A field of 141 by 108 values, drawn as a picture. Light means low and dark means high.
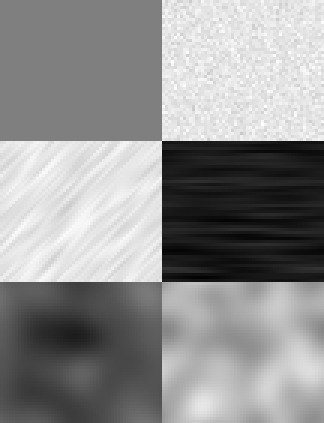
It is made of 3 by 2 panels. Panel 1,1: middling, flat. Panel 1,2: very low, fine-grained, faint in contrast. Panel 2,1: very low, slanting up to the right, faint in contrast. Panel 2,2: very high, streaked across, faint in contrast. Panel 3,1: high, smooth. Panel 3,2: low, smooth.
